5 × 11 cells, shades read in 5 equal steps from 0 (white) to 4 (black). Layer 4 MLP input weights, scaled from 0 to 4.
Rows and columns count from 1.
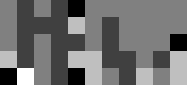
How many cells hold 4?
4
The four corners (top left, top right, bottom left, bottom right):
2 2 4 1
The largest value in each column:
4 3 3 3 4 2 3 3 2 3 4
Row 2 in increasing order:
1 2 2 2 2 2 2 3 3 3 3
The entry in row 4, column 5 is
1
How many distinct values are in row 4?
3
